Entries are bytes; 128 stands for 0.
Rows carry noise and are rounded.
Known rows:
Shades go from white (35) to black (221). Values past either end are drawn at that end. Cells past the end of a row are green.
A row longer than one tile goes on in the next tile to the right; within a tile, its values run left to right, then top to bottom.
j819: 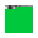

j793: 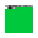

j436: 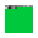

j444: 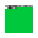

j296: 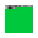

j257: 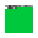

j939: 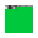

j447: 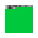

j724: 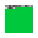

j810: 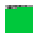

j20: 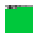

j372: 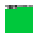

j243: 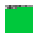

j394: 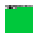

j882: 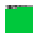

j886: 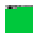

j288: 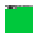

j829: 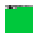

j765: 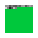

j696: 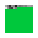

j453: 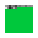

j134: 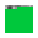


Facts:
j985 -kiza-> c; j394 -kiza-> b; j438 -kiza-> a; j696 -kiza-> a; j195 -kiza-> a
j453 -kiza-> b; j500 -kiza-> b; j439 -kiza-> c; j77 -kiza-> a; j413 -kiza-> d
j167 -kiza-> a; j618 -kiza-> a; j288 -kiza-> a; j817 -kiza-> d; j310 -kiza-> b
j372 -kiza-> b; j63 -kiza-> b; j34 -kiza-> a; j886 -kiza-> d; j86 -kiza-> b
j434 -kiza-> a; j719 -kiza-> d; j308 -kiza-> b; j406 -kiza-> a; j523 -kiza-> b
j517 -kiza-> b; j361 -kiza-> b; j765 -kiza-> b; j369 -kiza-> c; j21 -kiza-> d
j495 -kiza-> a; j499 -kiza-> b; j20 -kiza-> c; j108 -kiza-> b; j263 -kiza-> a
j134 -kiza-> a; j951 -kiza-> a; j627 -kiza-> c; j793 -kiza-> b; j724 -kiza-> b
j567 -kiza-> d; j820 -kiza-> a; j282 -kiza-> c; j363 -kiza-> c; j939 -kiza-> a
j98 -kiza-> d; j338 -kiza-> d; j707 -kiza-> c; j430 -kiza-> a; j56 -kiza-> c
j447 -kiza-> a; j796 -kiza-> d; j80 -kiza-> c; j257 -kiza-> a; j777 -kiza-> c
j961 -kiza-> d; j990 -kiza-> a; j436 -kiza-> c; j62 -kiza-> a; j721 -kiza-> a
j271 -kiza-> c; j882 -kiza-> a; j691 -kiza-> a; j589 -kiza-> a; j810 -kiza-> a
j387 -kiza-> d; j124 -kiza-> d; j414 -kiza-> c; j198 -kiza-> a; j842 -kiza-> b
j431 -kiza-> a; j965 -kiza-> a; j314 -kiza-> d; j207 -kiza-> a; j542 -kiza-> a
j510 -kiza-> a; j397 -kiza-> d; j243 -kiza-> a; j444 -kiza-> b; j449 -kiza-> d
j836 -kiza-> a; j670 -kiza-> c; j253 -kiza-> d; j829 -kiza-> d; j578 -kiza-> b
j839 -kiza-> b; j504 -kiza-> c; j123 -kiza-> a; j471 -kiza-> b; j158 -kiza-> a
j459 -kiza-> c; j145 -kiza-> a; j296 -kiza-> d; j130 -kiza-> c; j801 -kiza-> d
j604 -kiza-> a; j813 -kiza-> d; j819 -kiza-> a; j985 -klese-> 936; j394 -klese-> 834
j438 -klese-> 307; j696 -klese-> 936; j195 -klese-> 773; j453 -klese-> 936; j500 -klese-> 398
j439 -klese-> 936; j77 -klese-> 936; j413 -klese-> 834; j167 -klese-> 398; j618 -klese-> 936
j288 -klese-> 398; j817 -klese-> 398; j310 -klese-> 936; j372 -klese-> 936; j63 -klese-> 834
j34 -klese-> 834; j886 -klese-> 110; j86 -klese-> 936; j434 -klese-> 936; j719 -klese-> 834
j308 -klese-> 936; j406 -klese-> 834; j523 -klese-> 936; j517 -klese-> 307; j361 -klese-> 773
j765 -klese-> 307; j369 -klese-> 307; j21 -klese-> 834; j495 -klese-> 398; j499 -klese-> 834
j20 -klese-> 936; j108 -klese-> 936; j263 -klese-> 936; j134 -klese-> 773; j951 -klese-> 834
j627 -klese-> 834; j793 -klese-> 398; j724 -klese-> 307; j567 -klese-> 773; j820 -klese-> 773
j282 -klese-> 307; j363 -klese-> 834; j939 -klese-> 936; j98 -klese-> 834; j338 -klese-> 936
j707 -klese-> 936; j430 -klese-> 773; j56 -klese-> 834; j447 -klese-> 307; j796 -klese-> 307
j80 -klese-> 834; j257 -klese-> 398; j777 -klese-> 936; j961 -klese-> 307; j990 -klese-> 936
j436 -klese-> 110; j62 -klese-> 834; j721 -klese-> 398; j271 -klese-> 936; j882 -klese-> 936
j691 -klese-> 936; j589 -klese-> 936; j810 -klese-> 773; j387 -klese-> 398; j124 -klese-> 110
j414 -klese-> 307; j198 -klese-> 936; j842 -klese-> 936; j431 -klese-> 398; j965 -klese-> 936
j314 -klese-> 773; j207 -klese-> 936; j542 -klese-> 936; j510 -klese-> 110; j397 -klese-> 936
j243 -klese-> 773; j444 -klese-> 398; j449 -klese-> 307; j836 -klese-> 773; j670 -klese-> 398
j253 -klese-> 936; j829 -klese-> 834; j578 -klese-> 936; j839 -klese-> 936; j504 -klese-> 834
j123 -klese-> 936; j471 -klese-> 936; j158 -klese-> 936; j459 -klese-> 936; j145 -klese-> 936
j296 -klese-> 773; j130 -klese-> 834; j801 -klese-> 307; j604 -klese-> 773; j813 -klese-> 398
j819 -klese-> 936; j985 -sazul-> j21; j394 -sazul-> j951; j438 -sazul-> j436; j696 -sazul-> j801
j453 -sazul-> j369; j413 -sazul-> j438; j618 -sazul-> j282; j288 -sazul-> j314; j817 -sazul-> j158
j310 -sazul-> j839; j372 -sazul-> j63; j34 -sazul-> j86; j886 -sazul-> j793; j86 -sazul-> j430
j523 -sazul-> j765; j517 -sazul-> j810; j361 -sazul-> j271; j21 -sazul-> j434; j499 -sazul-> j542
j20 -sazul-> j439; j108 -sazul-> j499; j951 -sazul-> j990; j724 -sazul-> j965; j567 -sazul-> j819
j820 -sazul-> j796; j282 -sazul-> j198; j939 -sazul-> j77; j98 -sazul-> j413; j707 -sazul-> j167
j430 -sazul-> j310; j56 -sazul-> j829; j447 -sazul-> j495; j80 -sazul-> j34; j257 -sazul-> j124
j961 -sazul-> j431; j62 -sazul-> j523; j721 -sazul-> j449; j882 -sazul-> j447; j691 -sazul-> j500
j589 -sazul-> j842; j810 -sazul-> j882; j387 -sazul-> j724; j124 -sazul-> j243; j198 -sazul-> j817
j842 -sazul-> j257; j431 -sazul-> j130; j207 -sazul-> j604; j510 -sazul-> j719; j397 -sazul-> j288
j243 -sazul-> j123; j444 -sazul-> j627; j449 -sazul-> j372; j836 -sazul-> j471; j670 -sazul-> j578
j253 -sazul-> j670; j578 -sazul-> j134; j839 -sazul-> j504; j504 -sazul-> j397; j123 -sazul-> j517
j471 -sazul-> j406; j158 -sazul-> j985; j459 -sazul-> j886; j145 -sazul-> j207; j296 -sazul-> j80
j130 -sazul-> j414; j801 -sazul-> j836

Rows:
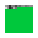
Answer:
j338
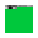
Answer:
j34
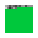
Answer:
j517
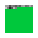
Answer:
j796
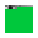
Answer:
j504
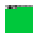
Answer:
j108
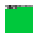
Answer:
j589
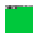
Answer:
j438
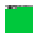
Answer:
j167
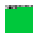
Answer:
j961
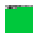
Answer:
j369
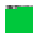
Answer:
j253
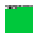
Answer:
j817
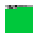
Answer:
j471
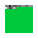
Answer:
j965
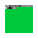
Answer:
j604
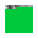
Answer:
j578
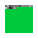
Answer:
j314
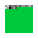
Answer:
j414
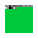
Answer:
j499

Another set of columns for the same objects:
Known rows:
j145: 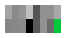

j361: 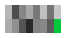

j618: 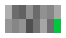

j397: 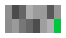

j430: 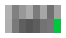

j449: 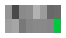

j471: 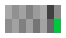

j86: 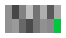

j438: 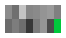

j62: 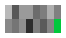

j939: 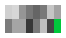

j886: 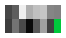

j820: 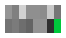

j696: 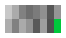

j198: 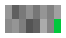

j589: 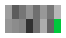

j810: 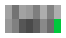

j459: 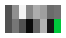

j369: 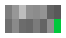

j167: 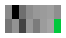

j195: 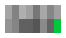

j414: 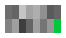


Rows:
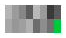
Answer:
j801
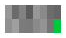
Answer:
j282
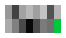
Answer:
j567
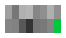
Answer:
j431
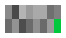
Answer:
j63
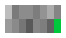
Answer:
j721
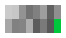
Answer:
j836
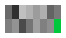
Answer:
j765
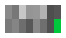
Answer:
j724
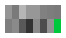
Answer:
j130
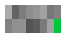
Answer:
j21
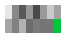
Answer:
j510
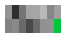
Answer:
j124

